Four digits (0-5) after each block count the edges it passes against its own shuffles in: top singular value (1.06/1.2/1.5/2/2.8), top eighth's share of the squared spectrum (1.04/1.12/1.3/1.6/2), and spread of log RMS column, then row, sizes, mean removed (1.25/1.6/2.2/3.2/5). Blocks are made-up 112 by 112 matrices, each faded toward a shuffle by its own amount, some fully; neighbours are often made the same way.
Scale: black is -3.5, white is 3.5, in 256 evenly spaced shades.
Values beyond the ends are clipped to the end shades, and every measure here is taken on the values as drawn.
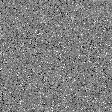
0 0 0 0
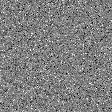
0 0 0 0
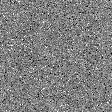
0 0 0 0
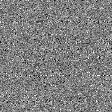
1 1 0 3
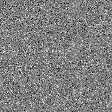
0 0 0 1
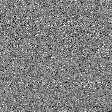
1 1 0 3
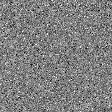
0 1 0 2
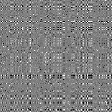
5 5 4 4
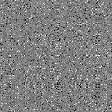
4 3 2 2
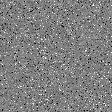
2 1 0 0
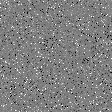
0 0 0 0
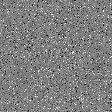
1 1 0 0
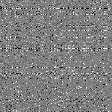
4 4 2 3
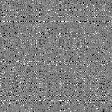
4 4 2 3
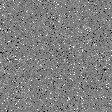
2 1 0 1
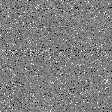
3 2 0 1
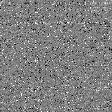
3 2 1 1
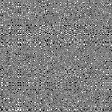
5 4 3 3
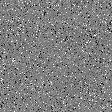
1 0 0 0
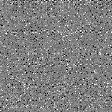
4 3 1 2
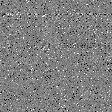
3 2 1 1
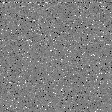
2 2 0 1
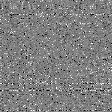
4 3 1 2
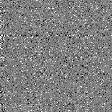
4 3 1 2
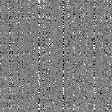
4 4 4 2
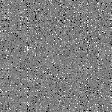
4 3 2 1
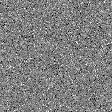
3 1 0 0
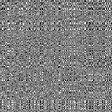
5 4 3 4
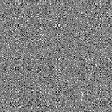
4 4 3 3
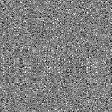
4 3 2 2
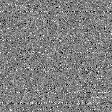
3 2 0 3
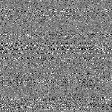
3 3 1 4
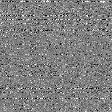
3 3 0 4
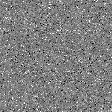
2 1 0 1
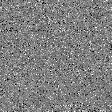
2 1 0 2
